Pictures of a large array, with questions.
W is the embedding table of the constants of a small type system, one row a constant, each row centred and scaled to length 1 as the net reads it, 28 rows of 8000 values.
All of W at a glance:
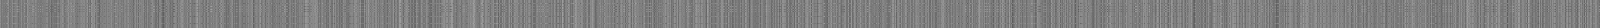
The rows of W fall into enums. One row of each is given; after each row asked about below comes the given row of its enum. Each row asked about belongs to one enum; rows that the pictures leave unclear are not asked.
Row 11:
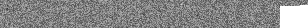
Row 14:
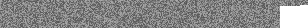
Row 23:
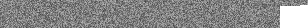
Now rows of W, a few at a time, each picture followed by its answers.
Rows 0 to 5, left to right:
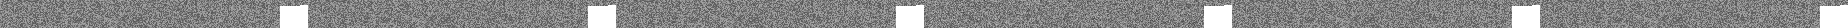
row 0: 14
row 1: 14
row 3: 23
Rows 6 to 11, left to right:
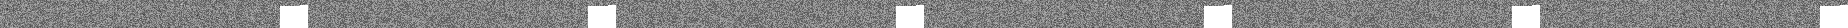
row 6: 11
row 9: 11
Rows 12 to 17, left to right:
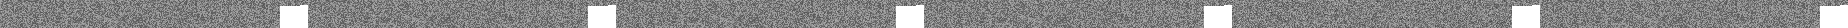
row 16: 23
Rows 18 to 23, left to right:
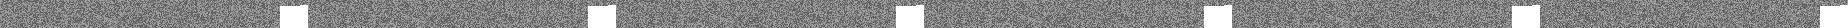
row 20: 14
